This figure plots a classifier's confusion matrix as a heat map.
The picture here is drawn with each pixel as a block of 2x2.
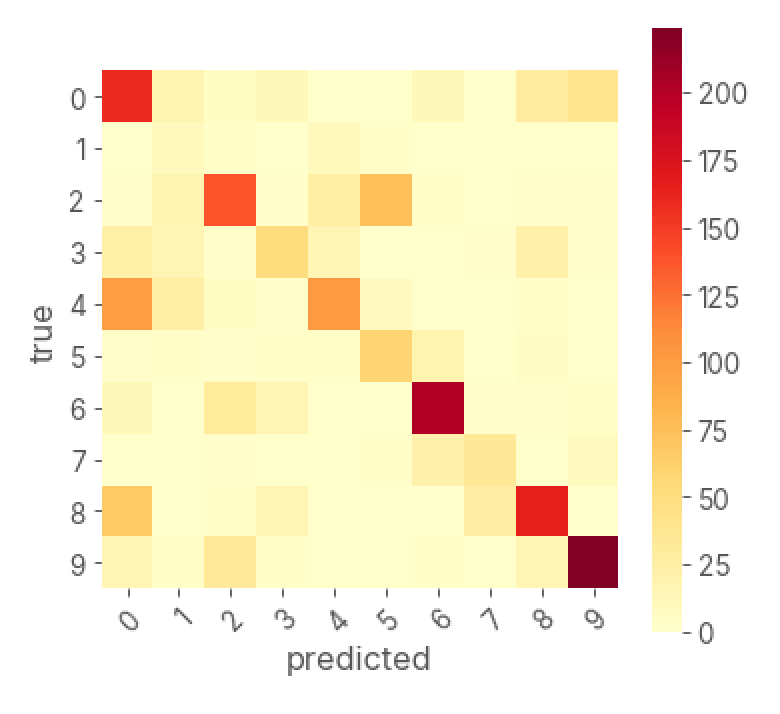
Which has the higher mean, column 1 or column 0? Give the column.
0
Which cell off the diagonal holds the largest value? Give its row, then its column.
4, 0
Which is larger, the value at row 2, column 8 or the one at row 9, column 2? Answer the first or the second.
the second
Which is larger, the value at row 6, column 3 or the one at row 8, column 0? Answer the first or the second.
the second
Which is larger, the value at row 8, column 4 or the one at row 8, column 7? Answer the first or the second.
the second
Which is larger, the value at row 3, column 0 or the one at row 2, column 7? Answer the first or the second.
the first
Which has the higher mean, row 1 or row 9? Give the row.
9
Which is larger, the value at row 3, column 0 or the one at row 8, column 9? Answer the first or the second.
the first
